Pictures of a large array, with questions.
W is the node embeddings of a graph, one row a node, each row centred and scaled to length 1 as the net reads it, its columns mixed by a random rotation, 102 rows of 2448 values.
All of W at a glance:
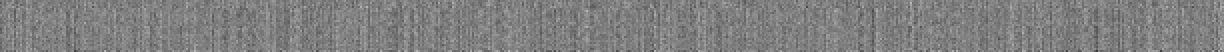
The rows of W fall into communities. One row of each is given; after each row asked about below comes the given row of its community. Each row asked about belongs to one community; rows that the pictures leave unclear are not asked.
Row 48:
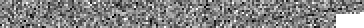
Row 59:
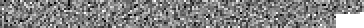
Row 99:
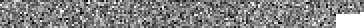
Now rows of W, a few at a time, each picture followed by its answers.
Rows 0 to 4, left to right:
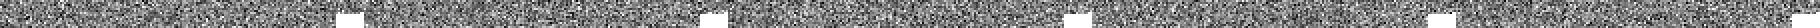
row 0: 59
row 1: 48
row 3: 48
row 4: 48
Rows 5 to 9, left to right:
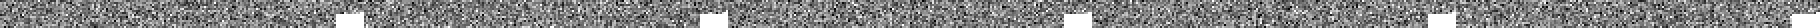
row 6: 48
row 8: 99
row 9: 48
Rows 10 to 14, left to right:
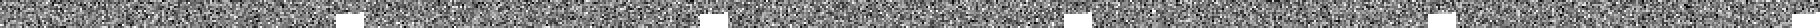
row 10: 48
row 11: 48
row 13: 99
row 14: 99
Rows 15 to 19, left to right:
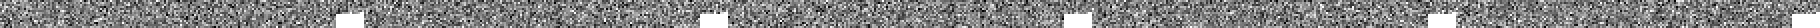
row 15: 99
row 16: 99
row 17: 59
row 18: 48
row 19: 48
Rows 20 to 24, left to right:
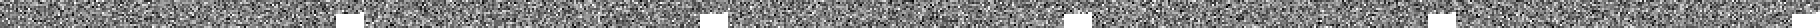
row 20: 59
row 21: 48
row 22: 48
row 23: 59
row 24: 99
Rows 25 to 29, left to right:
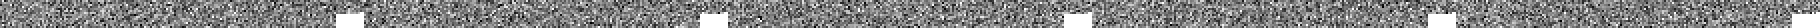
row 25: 59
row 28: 59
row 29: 59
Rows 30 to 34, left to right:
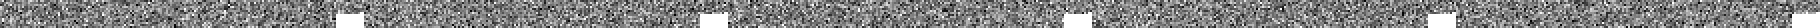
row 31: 59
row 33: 59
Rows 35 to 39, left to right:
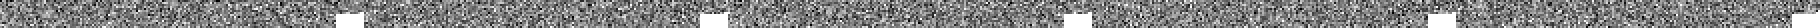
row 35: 48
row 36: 59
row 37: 48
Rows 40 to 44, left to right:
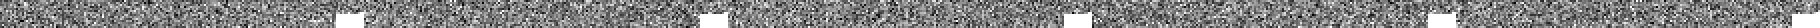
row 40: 59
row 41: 48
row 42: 59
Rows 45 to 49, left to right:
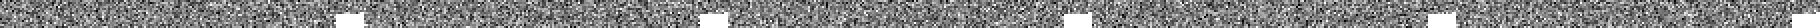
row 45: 48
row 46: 48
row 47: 48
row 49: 48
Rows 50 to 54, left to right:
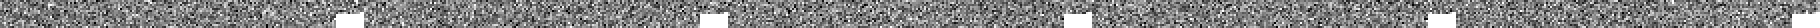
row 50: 99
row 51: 59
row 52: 59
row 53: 59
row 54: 59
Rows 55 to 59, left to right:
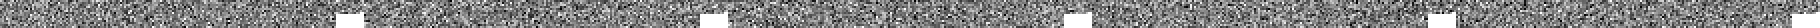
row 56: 99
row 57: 99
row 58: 59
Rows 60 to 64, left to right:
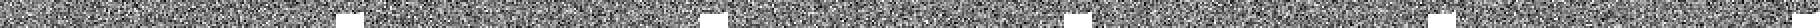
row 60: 59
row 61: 99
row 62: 59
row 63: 99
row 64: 59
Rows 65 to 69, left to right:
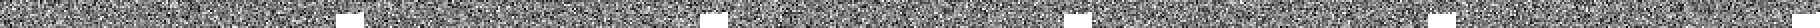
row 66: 99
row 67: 59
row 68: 59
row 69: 59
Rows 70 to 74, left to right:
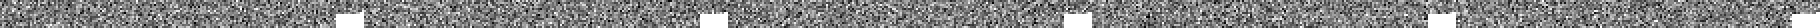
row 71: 59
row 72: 59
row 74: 48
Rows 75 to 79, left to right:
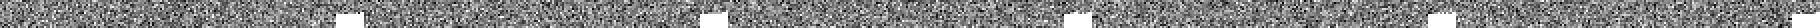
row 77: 48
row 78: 48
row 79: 59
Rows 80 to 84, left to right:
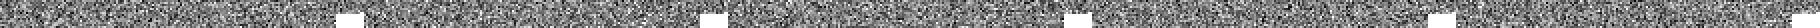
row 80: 48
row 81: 48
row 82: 59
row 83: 99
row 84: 48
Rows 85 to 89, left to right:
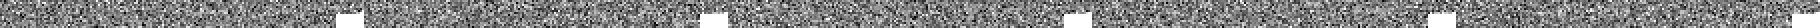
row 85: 99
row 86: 59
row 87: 99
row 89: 59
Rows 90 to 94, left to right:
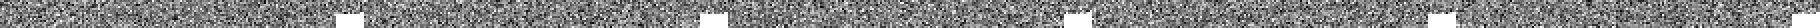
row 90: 59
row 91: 59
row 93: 59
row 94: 48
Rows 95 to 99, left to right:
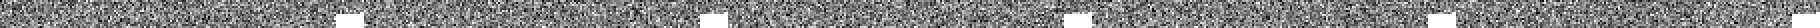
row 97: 48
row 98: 48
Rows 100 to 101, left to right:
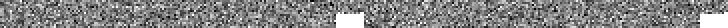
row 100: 59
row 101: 59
